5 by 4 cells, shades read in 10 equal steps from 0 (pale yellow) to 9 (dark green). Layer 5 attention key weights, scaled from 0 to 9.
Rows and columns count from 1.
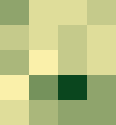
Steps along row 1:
down same up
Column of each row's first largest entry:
1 1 1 3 3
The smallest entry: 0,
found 2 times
